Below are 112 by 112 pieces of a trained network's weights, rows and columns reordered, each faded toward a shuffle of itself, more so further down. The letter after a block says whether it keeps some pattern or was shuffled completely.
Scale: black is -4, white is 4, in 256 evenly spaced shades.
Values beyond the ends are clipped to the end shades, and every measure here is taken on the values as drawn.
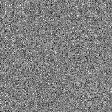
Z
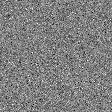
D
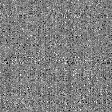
Z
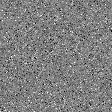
D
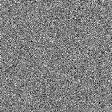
Z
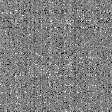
Z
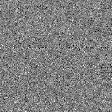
Z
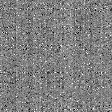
Z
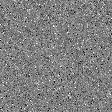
D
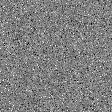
D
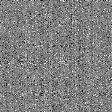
Z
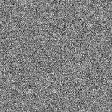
Z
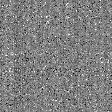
Z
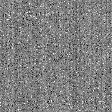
Z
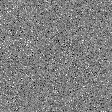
D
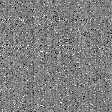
Z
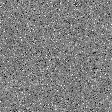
D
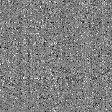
Z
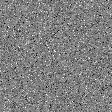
D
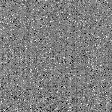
Z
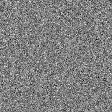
Z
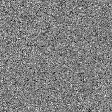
Z
